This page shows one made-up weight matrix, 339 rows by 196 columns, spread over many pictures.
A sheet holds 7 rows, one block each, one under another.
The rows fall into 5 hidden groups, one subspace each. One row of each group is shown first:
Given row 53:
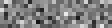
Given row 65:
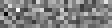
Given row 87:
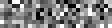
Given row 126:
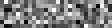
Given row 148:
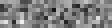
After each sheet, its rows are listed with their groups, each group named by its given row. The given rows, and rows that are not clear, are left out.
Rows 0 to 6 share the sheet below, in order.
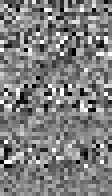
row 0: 65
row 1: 87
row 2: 53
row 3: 65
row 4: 148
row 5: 126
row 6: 65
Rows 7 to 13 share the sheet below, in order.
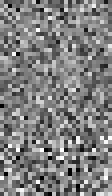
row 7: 65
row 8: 65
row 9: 53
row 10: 87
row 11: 87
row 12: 65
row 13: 53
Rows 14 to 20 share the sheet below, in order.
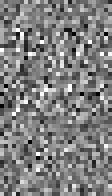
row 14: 65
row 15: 87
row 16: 65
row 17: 53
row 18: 126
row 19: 53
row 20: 65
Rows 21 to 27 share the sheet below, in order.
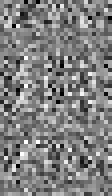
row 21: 65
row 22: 148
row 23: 65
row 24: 65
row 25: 126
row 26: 65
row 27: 126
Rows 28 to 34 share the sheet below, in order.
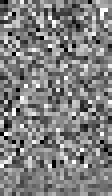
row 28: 53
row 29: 65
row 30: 148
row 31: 65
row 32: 126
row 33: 53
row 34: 65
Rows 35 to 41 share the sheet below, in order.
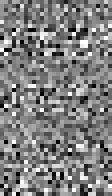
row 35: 87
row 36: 126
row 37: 148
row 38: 126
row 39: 126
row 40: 126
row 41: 65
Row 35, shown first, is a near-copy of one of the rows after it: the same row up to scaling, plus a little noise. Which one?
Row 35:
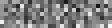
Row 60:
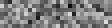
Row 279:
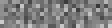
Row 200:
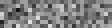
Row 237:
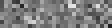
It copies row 279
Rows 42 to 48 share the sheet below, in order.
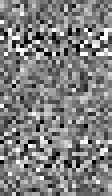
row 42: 87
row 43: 53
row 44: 65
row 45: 126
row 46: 126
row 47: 53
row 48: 65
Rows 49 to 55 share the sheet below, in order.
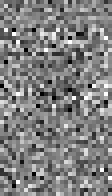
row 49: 65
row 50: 126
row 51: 53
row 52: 53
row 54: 148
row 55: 148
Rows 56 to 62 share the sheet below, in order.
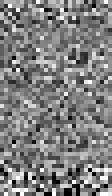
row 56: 65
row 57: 53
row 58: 126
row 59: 87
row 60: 87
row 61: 126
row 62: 53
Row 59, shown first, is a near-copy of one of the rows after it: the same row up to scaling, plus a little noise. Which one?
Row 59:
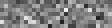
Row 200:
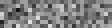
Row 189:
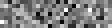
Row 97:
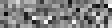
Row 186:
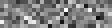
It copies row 186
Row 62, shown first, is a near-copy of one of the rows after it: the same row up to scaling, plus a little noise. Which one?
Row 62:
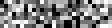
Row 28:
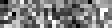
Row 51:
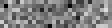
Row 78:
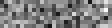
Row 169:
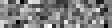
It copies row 78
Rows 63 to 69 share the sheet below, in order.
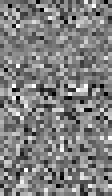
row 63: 65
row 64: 148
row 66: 126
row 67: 87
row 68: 65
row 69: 65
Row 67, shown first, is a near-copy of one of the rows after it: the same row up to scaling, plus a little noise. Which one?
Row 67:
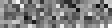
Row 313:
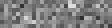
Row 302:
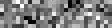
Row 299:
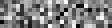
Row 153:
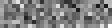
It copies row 153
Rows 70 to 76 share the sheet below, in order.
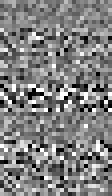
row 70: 148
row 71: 148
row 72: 148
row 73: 148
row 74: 126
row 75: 148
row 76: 65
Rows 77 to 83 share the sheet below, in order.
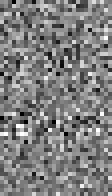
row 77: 126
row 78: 53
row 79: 65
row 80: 87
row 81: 148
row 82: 65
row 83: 148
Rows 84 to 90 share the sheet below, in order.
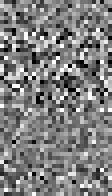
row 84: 148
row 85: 148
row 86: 126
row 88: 65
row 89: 126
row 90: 148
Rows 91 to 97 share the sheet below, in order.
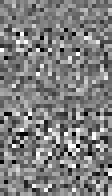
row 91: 148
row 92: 87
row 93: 53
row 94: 126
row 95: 53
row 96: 87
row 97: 87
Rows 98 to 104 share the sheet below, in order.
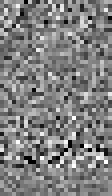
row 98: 65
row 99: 53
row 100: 53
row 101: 148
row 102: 87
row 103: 87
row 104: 65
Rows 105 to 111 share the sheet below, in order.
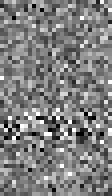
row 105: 148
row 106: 53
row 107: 87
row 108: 148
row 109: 65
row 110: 148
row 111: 53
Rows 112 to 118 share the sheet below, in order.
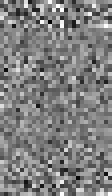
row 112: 87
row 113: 65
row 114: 87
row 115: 53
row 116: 65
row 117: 87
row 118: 87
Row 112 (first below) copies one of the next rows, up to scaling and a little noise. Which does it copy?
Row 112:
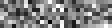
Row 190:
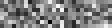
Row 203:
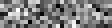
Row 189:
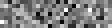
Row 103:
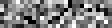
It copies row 190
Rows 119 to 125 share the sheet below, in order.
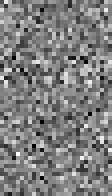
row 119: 53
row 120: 65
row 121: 126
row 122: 53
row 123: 53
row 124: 148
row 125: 148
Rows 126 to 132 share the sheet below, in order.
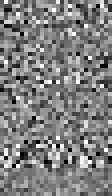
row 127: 87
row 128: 53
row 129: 148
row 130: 148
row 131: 65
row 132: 53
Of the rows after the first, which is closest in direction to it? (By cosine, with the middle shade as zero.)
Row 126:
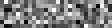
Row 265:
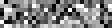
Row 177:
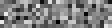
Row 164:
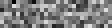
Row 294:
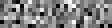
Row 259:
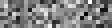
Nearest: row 164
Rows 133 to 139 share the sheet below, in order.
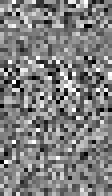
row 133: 126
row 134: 148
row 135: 65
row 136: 87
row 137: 53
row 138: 126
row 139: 65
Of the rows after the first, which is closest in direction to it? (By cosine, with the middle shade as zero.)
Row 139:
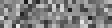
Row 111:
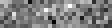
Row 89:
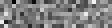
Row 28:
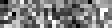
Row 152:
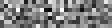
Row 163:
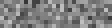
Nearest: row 163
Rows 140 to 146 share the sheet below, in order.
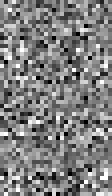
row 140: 126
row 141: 148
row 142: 53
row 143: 126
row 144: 148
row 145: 126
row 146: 53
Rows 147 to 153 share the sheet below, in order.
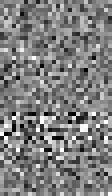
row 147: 65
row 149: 126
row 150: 53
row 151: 126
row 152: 65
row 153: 87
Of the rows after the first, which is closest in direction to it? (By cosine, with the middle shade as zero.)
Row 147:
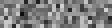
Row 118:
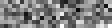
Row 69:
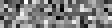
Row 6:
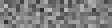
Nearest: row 118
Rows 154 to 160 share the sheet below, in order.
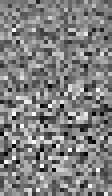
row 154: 65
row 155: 126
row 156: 148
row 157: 87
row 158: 126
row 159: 126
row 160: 53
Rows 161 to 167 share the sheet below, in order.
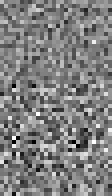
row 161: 148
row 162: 87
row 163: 65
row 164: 126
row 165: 65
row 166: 126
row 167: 65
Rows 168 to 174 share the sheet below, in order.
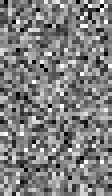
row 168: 53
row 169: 53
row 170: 148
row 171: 87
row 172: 148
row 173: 148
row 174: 65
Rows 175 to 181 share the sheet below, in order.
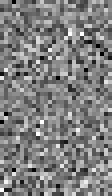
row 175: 126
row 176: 87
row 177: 53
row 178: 87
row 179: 53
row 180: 87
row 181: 126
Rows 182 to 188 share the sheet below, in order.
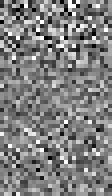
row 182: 87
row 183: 65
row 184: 126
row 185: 53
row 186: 87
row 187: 65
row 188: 65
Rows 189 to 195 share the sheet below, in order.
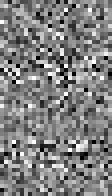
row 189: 87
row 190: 87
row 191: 65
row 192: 87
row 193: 87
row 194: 126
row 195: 87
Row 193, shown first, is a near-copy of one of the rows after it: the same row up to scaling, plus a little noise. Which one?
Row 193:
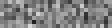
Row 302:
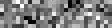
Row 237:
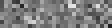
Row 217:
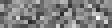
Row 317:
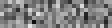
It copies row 317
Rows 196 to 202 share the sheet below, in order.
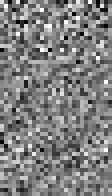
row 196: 53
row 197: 87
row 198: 53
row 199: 65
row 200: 87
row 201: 53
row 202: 148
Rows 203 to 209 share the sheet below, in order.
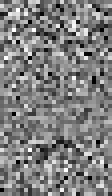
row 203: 87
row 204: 126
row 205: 53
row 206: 126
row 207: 126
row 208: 53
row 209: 87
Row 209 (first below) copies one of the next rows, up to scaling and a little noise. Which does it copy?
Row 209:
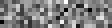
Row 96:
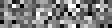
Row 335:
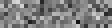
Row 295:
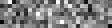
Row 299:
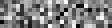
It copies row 299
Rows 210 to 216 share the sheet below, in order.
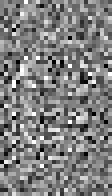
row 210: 65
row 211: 126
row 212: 65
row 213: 126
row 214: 126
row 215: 126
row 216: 148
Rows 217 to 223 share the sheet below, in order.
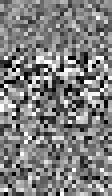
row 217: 87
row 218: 53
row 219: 126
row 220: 53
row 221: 126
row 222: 65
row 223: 148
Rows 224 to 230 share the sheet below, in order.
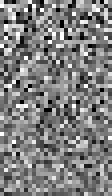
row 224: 148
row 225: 65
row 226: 65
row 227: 53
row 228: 87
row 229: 126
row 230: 126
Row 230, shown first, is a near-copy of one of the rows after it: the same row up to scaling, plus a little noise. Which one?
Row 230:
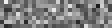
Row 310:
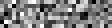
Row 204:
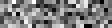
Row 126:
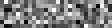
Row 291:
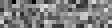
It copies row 126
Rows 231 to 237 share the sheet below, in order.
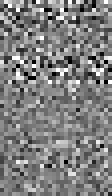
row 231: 65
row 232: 53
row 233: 87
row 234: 87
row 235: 126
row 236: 53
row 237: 87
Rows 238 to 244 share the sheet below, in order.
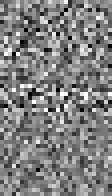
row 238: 87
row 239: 65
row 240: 148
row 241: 148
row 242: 65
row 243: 65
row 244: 65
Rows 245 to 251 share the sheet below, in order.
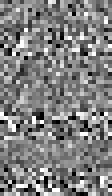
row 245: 87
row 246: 65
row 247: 65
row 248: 65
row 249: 148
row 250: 53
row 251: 53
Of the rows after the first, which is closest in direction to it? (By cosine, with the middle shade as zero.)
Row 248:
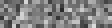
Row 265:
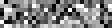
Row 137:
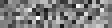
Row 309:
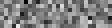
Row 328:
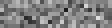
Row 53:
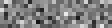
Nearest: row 265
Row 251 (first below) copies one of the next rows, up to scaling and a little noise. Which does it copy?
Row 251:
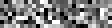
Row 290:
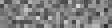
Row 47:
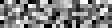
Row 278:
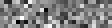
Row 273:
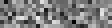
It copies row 273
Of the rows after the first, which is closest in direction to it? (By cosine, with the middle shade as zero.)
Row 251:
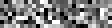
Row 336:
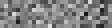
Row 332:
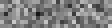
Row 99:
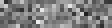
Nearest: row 99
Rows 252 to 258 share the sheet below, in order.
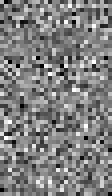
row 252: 53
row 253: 53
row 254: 65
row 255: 148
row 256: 126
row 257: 148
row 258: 87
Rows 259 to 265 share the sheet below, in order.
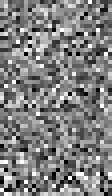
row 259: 53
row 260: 53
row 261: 65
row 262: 126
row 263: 65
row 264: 148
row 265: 126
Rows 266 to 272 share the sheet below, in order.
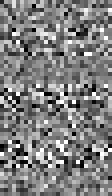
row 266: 148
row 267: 126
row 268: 65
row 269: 65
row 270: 87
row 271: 87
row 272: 148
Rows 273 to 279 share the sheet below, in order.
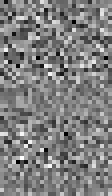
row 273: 53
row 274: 148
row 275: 65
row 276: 148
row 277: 148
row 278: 53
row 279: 87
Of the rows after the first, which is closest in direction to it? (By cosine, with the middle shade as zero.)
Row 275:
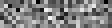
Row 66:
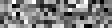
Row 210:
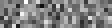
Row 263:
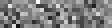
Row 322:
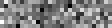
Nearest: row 66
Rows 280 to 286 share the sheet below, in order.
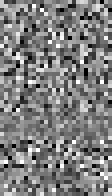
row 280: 148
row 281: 65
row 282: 87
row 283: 65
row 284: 87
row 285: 148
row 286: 53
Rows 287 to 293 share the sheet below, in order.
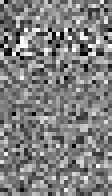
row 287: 53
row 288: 65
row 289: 148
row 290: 53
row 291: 126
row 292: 87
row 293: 148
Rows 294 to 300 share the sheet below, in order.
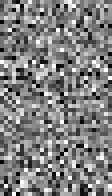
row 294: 87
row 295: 87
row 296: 148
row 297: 65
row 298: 65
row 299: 87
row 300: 65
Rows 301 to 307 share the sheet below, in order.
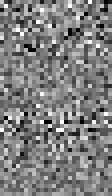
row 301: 53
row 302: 87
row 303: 87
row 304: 53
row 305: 65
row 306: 65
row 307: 126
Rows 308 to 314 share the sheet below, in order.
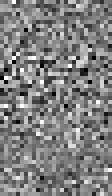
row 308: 126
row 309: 65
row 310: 126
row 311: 148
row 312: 53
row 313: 87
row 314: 53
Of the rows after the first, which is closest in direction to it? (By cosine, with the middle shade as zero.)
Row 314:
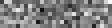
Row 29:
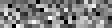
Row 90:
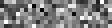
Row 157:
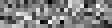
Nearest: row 90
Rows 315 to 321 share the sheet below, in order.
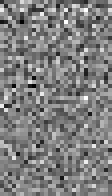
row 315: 148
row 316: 148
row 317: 87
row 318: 126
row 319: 53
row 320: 148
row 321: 65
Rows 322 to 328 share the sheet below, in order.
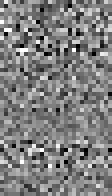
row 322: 53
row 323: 53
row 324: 87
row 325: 148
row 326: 126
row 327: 148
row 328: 87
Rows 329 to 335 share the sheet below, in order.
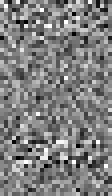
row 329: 53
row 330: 148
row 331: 148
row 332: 87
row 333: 65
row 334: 53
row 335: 87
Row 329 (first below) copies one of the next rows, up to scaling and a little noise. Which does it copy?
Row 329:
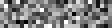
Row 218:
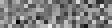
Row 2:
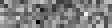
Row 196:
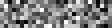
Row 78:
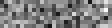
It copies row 196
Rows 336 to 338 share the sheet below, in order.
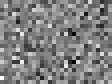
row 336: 53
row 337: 87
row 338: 87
